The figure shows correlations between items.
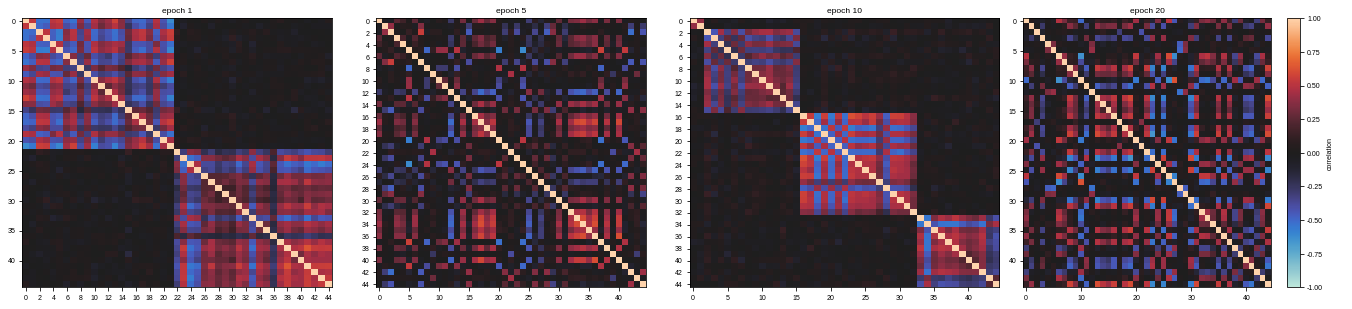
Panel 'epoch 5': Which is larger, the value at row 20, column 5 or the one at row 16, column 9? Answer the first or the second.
the second
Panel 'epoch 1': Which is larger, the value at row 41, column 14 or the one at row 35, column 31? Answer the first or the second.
the second
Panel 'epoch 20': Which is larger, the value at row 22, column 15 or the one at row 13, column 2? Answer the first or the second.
the first
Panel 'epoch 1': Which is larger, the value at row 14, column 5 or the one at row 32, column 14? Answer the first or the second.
the first
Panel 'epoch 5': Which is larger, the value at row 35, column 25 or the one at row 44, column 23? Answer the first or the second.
the second
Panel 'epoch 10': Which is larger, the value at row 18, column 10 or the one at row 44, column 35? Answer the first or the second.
the first
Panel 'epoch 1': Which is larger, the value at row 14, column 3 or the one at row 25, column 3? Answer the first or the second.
the second
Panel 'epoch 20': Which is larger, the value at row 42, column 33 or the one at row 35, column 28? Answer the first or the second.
the second
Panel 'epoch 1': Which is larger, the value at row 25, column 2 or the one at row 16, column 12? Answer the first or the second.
the first
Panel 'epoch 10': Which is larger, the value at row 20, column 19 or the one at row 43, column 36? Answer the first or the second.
the second
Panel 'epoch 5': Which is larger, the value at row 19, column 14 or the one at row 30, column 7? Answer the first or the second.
the first
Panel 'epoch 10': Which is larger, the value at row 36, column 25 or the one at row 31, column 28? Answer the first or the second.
the first
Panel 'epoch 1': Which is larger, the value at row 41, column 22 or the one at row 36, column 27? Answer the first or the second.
the second
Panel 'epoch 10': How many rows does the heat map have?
45
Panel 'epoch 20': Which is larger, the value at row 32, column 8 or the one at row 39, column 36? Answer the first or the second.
the second
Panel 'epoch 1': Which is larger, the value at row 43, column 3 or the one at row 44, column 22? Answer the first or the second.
the first
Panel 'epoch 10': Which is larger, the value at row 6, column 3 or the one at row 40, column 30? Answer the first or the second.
the second
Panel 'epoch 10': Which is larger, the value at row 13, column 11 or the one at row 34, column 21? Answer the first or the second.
the first
